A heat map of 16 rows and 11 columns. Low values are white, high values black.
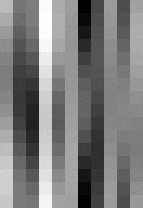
The grain runs up and down. The middle right is the calmest part. On average the colour sits 50% of the way up the scale.
